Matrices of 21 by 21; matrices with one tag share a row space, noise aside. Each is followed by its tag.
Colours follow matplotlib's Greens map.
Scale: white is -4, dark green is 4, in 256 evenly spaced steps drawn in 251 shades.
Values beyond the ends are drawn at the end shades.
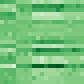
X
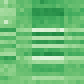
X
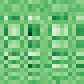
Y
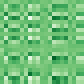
Y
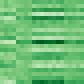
X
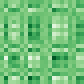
Y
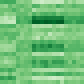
X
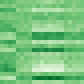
X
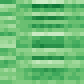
X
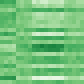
X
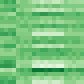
X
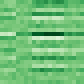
X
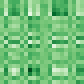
Y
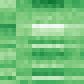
X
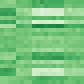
X
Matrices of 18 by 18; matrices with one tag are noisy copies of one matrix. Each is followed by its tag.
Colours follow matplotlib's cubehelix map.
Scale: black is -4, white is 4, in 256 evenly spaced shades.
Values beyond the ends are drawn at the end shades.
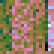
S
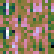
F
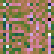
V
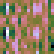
F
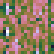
F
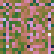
V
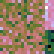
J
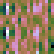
F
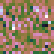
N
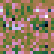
N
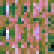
F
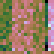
S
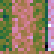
S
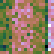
S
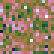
N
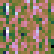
F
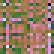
V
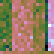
S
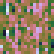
F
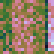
S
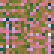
V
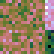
J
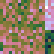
J
